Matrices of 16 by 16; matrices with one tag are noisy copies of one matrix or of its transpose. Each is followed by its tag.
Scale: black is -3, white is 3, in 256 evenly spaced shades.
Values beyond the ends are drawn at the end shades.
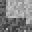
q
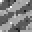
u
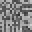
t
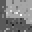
q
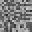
t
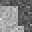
q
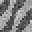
u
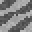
u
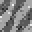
u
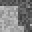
q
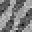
u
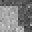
q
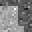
q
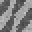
u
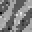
u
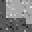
q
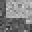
q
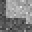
q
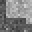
q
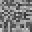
t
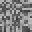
t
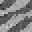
u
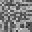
t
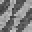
u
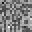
t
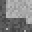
q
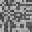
t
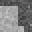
q
